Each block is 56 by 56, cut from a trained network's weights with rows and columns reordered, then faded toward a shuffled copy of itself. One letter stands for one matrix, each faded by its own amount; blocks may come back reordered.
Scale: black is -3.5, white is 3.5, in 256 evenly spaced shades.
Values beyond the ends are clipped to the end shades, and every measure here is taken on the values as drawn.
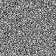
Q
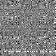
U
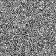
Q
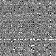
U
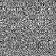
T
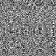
T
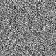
Q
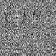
T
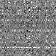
U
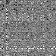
U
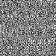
T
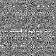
U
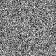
Q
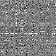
U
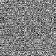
T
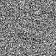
Q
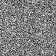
Q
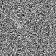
Q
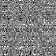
U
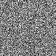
Q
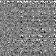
U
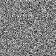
Q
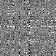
U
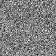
Q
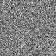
Q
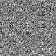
T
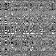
U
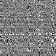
U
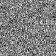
Q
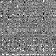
U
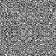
T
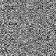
T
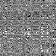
U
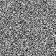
Q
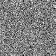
Q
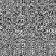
T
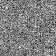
Q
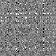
U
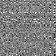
U
